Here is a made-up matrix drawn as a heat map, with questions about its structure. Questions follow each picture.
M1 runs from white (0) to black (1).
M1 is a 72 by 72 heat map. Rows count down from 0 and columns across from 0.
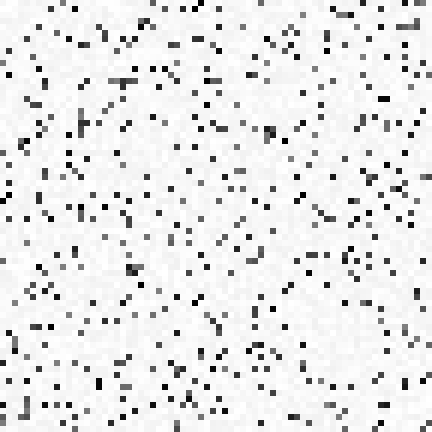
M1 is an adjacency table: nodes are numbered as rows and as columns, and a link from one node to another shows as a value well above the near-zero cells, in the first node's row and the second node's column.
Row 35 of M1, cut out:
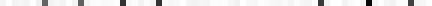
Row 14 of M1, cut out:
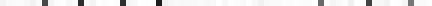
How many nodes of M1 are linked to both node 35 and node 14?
7
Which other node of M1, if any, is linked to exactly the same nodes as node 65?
node 38
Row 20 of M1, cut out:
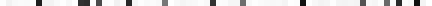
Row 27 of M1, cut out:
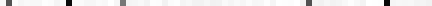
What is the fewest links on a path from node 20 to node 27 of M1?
1
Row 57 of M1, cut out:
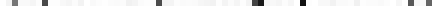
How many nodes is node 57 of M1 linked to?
8
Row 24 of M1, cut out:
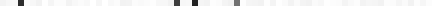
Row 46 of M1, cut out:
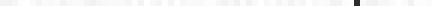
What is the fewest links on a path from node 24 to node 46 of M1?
5
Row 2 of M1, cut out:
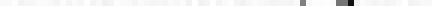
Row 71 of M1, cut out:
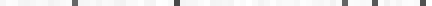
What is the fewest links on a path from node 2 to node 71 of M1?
2
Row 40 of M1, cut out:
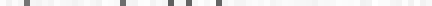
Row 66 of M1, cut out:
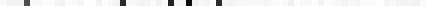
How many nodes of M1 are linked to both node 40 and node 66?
5
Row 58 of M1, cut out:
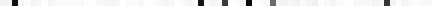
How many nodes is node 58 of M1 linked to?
6
